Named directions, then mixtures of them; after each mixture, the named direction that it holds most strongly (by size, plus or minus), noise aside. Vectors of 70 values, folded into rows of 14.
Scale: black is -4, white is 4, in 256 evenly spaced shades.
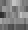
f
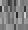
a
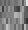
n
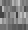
f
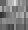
f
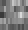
f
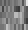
n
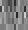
a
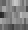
f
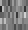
a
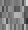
n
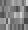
n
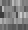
f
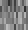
a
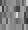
n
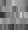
f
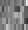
n
